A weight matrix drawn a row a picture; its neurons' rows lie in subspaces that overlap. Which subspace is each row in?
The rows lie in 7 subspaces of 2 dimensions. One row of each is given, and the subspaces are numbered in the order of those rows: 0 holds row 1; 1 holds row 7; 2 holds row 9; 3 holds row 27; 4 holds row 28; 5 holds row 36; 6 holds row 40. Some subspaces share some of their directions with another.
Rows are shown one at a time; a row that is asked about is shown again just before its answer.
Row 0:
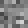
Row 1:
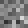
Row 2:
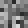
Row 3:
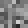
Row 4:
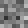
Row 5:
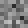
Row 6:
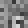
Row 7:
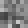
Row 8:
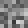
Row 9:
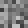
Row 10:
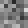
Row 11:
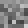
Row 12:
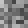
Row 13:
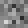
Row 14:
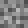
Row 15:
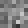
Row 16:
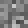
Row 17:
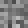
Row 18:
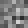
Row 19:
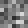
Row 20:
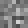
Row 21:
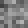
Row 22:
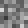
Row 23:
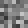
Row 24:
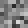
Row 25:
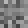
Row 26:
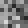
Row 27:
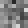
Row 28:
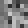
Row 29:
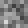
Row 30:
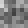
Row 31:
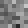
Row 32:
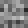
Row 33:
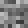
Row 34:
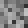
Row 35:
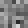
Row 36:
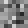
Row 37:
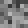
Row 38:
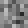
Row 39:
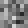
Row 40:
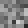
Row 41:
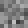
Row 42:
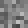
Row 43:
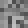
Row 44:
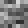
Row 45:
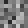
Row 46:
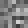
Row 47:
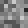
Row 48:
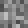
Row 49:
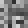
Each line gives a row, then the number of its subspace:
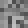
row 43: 4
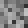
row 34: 6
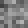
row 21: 1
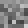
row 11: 6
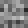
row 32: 3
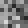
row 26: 0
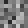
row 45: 5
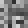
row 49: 1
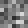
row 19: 5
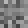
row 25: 5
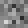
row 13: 0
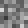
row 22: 2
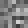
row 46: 2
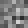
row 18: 2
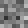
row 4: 2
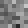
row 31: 6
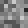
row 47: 3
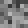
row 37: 4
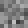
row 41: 6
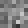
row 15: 3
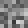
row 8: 6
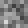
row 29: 0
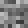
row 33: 4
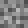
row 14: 2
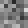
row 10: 3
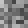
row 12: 1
